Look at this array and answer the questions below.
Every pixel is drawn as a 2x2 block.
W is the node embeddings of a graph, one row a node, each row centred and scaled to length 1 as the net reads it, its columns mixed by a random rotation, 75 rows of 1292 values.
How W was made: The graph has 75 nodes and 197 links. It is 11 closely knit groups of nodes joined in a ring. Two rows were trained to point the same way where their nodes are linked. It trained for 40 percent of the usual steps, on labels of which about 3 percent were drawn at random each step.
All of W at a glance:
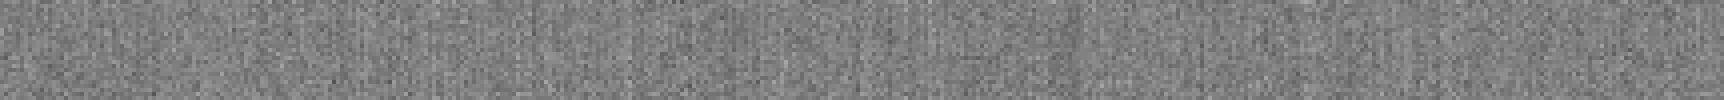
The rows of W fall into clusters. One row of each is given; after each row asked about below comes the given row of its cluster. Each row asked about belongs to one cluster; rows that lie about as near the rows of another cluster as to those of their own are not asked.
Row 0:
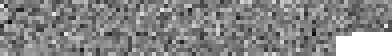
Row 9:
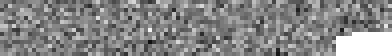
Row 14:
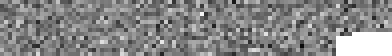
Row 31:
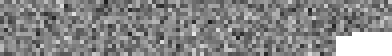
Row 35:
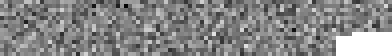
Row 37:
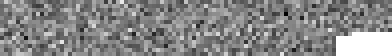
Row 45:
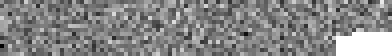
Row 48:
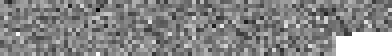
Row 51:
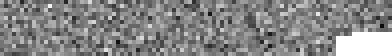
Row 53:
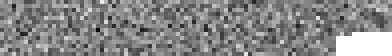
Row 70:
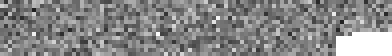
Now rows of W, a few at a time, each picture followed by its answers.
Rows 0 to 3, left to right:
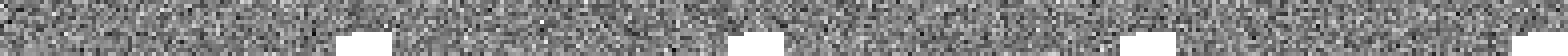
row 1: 48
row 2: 0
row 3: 31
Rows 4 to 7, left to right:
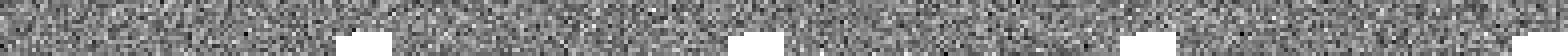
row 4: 45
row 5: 9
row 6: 14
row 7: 9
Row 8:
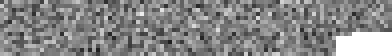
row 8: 0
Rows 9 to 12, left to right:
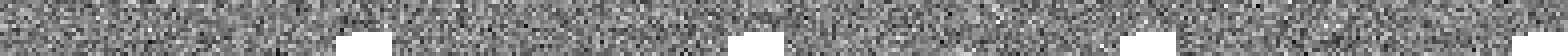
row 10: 53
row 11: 70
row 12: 51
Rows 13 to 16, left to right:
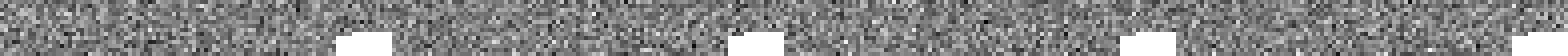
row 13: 9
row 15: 37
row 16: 14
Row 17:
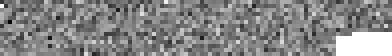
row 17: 0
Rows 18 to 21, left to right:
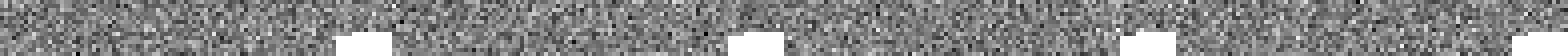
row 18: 35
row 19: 0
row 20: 35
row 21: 37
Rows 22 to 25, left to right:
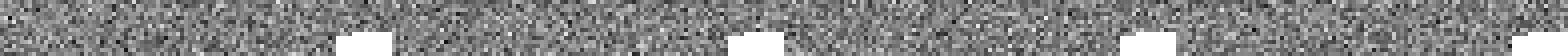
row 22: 51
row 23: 35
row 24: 37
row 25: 9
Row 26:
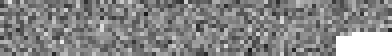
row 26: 37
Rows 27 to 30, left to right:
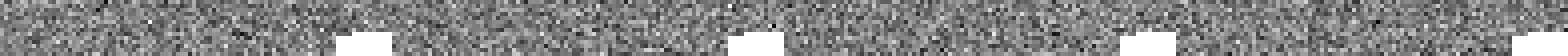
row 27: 48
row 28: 14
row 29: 51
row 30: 37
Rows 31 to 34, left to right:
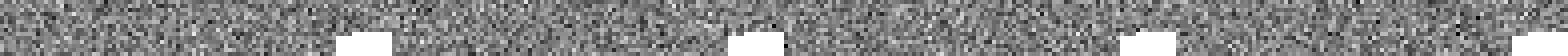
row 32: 51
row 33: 45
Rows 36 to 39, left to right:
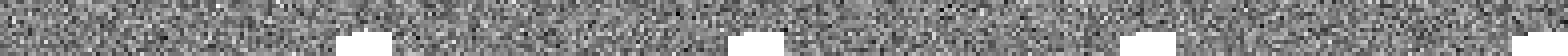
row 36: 51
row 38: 0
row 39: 48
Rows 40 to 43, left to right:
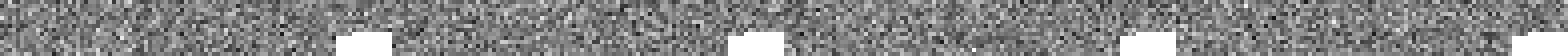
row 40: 37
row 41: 45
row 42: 70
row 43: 31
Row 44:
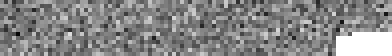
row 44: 70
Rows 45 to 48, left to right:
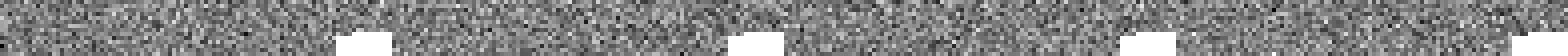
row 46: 53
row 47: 9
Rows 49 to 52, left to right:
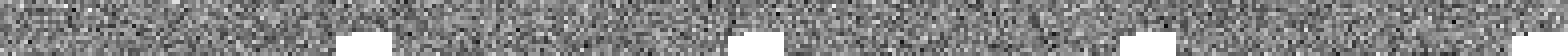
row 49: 53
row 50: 70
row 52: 14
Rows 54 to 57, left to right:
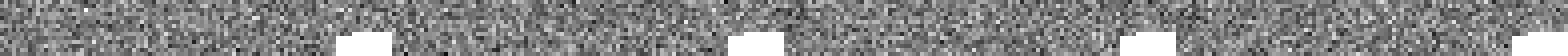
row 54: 31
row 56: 70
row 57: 70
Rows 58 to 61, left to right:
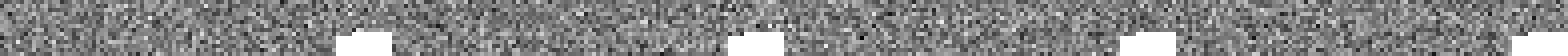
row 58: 45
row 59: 14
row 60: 31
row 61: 31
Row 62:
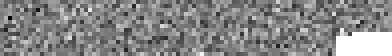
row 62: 51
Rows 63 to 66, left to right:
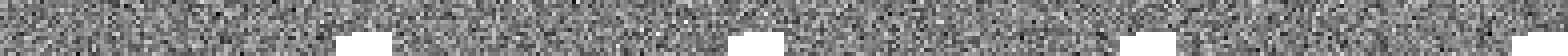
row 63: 35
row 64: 37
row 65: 31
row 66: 0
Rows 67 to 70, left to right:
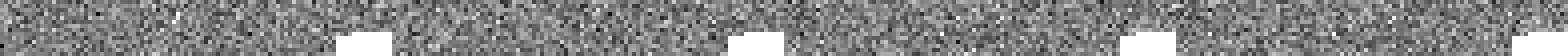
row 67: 45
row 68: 9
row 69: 70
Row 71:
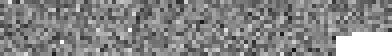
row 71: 37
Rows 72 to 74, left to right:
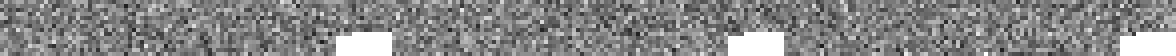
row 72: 0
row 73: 48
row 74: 14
